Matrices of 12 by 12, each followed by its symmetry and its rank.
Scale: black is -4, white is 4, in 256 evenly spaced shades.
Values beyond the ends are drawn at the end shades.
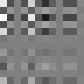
neither, rank one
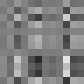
neither, rank one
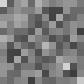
symmetric, full rank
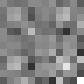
symmetric, rank two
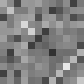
symmetric, full rank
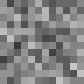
neither, full rank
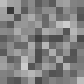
symmetric, full rank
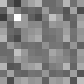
symmetric, rank two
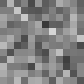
neither, full rank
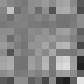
symmetric, rank two
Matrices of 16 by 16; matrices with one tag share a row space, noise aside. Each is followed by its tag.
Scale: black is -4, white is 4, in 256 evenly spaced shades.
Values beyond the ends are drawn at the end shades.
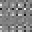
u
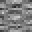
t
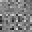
u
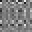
u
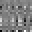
u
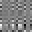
u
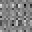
u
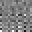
u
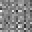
u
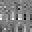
u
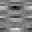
t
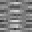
t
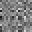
u
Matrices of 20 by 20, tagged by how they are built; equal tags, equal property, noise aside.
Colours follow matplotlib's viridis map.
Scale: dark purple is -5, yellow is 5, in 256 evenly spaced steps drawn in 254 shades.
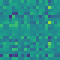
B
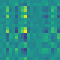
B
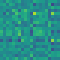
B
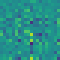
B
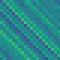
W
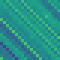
W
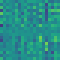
B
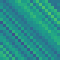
W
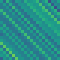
W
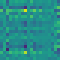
B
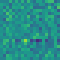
B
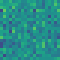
B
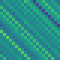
W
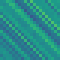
W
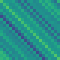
W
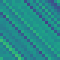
W
